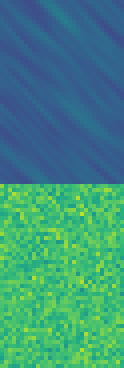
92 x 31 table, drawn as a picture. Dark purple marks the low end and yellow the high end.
The table splits into 2 rows of 1 panel. Panel 1,1: low, slanting down to the right, faint in contrast. Panel 2,1: high, fine-grained.
